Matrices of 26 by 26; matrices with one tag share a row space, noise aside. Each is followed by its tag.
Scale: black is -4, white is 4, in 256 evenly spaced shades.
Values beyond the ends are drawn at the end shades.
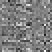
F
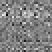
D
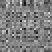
D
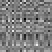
D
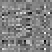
F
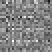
D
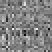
D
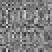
D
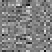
F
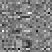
F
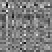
D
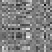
F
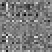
D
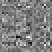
F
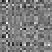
D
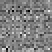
D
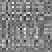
D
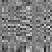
F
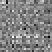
D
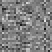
F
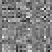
F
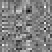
F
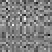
D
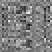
F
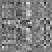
F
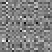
D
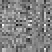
F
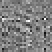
F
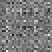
D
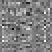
F
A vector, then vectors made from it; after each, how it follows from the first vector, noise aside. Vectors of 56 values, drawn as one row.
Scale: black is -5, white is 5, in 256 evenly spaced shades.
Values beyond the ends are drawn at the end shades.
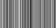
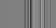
partly zeroed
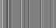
partly zeroed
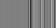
partly zeroed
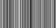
copied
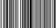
scaled up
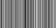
reversed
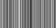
copied
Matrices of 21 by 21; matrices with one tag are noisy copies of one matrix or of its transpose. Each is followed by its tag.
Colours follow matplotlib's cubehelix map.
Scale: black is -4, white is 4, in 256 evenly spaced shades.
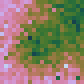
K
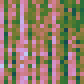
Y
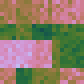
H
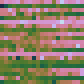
Y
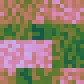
H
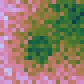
K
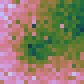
K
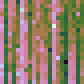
Y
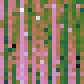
Y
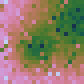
K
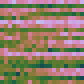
Y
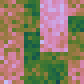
H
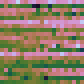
Y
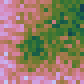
K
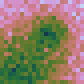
K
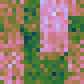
H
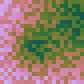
K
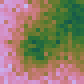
K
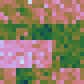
H
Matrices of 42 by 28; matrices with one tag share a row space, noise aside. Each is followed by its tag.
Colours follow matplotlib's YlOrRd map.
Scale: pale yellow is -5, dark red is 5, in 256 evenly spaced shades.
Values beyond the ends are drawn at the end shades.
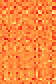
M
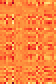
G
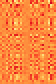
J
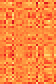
G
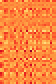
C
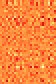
J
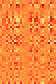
J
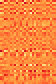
C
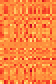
C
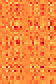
J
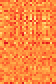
C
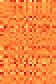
C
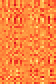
J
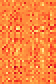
J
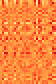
M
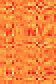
G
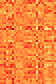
G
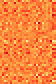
M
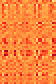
M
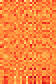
C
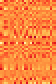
C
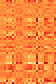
G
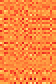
C
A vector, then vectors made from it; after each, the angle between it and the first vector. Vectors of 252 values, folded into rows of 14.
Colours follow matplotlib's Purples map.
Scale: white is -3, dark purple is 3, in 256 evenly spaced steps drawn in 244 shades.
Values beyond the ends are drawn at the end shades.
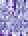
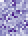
partly aligned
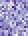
partly aligned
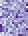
orthogonal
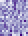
nearly parallel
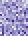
orthogonal
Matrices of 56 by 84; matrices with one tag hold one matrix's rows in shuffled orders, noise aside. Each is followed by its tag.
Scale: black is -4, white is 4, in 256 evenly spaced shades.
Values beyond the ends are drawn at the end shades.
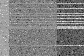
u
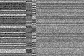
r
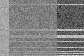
u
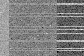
u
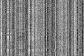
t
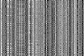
t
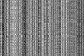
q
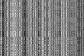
q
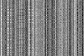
t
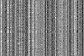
t
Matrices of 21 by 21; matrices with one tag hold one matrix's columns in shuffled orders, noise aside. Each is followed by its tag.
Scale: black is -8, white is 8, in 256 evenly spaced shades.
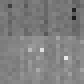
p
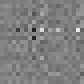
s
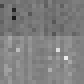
p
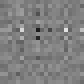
s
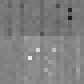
p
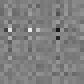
s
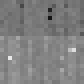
p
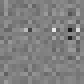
s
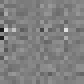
s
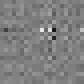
s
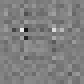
s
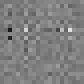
s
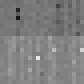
p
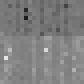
p
